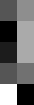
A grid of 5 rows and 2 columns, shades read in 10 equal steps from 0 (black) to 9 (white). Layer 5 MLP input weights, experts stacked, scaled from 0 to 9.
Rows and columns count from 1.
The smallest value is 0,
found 2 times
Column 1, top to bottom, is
3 0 1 3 9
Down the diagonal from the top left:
3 6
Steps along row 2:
up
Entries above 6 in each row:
0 0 0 0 1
